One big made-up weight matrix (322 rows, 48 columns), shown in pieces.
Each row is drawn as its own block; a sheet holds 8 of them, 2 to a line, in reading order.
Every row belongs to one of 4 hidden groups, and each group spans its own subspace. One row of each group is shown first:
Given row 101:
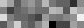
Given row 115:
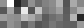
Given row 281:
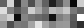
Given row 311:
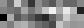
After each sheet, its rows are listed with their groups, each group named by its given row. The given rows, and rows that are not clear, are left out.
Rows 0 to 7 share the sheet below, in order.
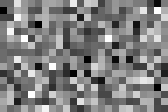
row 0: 281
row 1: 101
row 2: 115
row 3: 311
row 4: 115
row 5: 101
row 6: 281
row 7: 281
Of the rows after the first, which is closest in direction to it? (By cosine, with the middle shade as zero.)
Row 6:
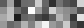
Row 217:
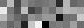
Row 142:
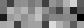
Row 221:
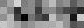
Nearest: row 221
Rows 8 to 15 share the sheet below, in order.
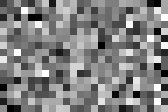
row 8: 311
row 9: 101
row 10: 101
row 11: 281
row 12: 311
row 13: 101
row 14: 101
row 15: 281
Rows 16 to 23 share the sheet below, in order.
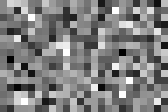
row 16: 115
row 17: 281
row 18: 115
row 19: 281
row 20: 115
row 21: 281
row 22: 311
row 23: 115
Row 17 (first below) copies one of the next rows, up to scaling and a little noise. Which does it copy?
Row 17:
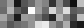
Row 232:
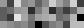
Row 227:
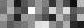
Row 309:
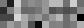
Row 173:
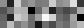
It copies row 227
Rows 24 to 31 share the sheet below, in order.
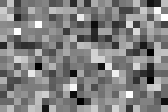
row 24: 281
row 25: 101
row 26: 311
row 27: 115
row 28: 115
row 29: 115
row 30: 101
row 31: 101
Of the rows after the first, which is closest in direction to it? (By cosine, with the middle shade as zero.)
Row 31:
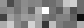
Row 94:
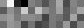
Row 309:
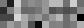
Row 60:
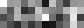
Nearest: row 309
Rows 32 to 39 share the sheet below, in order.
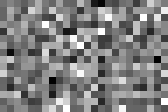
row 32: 281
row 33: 311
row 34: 101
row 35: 311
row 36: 101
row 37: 281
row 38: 115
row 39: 281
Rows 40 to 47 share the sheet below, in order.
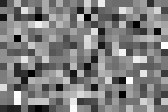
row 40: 311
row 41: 311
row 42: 115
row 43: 281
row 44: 311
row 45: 281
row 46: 311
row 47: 115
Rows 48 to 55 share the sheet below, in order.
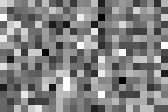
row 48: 101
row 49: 281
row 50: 281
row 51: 281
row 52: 115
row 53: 281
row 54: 311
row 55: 101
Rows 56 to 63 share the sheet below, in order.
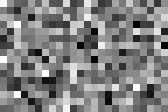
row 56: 101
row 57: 101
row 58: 281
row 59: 281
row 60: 311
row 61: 115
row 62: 115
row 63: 311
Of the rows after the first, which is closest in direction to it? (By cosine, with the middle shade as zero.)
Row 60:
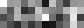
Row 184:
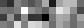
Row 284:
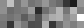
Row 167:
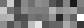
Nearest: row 284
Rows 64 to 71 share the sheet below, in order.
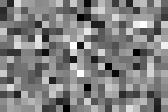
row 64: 281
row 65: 101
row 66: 311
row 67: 101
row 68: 101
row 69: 115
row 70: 115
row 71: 311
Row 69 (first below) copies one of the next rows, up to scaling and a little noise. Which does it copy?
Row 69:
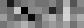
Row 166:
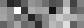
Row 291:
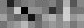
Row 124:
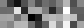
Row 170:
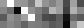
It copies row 291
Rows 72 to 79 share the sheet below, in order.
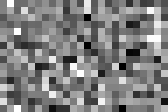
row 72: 115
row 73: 311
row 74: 311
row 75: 311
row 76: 101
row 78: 101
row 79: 281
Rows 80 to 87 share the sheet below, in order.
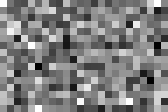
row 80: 101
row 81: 101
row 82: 115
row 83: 311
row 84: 281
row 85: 115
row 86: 281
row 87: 311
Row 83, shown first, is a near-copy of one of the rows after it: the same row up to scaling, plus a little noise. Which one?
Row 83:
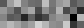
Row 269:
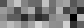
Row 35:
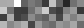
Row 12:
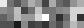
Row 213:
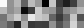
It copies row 269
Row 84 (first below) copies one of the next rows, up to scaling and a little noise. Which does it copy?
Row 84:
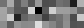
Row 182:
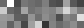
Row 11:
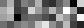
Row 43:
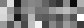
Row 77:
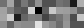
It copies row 77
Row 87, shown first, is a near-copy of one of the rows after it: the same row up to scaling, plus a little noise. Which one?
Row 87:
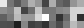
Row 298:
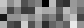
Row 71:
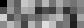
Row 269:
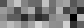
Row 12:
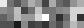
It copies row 12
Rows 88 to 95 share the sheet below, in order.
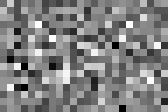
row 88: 281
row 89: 281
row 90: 281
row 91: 115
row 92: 115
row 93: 115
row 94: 115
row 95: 281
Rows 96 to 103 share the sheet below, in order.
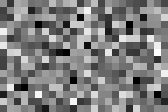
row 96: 281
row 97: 281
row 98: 101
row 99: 311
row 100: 311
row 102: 115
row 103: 101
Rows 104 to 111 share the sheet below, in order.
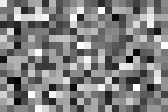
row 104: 311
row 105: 115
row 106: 281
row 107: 101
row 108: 101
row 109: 311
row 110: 281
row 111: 311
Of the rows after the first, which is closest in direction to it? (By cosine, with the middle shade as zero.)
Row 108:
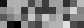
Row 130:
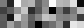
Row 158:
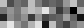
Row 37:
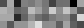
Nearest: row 37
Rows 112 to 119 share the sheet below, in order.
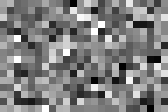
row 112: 101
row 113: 101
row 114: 115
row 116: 311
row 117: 101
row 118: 311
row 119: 115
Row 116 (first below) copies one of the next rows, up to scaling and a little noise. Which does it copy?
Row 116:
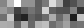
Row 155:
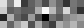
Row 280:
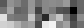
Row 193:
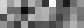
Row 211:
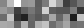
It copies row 211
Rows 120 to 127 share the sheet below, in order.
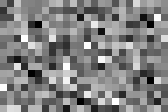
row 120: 281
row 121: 115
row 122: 115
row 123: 311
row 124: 115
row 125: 115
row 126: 101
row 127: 115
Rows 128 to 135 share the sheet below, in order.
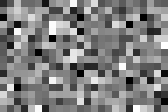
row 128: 101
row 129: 281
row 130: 281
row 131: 101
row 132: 101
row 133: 115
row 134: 281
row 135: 101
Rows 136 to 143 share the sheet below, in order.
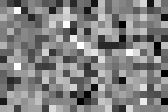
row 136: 115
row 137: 281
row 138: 101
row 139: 311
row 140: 101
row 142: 101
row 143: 281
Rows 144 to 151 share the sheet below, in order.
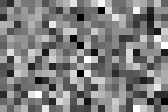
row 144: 101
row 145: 115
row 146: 101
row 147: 101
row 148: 281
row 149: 101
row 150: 281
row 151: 101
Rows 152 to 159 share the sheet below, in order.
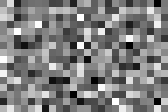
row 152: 281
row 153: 311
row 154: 311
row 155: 311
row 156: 101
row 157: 101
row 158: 101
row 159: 115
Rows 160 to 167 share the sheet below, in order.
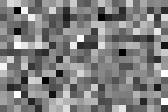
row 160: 115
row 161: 311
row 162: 311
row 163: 281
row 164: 281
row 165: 101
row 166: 115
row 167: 281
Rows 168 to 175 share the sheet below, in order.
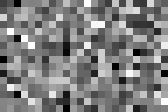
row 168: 311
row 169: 101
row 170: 115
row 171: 101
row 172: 101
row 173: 281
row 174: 115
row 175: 101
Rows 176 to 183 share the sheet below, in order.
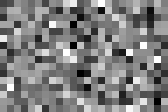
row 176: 101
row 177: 115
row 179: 281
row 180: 101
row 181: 101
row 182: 281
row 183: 311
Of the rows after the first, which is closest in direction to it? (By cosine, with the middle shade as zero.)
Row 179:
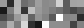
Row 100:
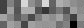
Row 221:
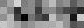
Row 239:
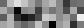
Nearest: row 100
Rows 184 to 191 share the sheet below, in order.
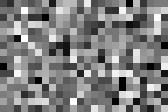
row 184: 311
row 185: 311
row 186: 115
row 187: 101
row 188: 281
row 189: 311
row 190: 311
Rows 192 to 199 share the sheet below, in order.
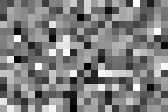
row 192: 101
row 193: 311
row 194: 115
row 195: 101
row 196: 115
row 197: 311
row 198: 311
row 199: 311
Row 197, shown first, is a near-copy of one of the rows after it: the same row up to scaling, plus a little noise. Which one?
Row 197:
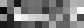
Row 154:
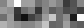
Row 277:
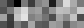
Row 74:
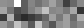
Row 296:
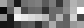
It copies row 296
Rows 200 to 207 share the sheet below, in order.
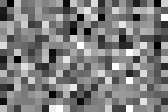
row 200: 281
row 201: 281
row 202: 101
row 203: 311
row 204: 311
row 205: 281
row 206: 101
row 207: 281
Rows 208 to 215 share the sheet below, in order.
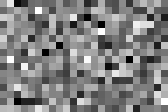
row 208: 115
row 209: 101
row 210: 281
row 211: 311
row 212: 115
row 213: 311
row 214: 311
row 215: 101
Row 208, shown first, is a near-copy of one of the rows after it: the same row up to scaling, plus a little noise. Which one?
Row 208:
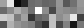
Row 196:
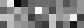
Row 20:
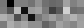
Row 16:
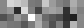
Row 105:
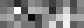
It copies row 196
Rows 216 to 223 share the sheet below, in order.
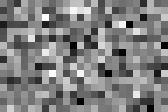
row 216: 311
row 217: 281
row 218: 311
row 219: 281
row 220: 101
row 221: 311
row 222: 101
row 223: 115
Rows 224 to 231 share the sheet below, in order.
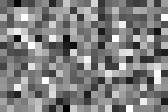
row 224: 311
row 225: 281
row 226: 115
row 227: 281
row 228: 281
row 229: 311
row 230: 115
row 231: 281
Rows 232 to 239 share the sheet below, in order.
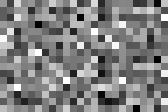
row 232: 281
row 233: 281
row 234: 281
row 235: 115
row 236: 115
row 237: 281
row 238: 311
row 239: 311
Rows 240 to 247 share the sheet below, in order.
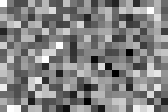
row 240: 101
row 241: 311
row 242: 311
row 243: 281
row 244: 281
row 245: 115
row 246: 101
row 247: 101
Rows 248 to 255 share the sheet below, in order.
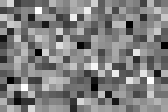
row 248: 115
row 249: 281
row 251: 101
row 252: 101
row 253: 115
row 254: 311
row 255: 115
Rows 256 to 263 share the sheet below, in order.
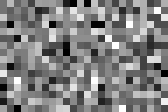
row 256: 101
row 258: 115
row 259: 115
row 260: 101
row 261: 101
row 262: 101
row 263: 281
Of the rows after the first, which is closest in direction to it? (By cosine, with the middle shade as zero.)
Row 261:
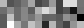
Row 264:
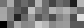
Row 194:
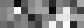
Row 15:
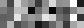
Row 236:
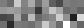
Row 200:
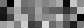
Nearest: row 15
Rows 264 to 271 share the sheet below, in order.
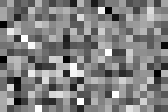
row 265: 115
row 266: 115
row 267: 281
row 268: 101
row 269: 311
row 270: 281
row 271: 281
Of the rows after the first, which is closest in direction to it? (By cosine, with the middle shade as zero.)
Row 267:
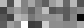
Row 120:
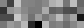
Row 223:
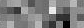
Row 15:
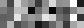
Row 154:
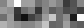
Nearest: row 120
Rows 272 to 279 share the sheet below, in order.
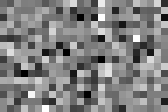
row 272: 101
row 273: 281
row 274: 115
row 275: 115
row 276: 311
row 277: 311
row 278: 281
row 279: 281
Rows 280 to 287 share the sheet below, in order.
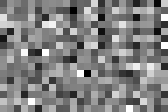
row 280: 311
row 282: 281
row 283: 281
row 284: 101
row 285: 311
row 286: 311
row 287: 281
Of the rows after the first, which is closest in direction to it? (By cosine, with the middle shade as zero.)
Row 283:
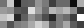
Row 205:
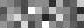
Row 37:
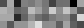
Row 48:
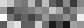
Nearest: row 37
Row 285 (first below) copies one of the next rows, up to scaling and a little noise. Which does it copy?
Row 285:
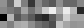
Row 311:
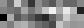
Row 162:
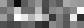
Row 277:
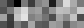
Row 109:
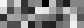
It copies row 311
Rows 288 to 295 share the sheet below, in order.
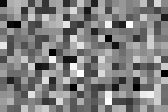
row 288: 101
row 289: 281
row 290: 101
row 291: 115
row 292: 101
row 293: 281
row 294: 281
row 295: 311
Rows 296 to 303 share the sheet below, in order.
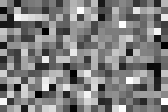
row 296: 311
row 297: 281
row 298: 311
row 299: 101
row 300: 311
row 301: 311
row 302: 311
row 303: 281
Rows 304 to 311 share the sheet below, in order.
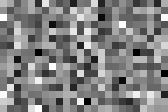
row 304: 101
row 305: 281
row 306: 281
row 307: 101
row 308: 281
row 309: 281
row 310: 281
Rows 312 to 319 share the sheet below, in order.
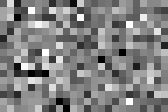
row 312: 281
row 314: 281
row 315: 281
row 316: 311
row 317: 115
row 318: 115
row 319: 311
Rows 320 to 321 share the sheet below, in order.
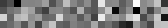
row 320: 311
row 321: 281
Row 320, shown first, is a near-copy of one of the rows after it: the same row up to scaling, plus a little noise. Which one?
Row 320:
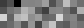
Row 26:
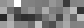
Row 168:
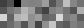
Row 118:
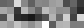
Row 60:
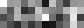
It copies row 168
